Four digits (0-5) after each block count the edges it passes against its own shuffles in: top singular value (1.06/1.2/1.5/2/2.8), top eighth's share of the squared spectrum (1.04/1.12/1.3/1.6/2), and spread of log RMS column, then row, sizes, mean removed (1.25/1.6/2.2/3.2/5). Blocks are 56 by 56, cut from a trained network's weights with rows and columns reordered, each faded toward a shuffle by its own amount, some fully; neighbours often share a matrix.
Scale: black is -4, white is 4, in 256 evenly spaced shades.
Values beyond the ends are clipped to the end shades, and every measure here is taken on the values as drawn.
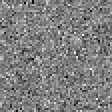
0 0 0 0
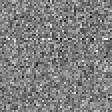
2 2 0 1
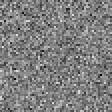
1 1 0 0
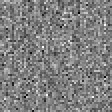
2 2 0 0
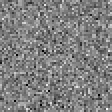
1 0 0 0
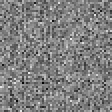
2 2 0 0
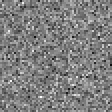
0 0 0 0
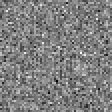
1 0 0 0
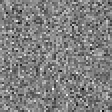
0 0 0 0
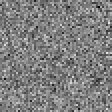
0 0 0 0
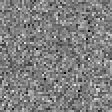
0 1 0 0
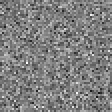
0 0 0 0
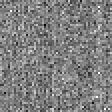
2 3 0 1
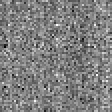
2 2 0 1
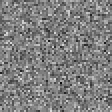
1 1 0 0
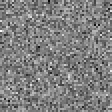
0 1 0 0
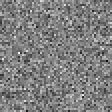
0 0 0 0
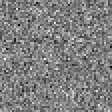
1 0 0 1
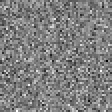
2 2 0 1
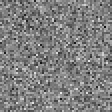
1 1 0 0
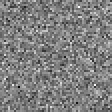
2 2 1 0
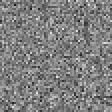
2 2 1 1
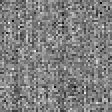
2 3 1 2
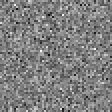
1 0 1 0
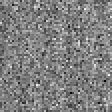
2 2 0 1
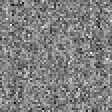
1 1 0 0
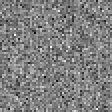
1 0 0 0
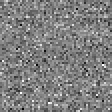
1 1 0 0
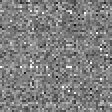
3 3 2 1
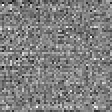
3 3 2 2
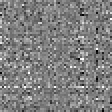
3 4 3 2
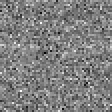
2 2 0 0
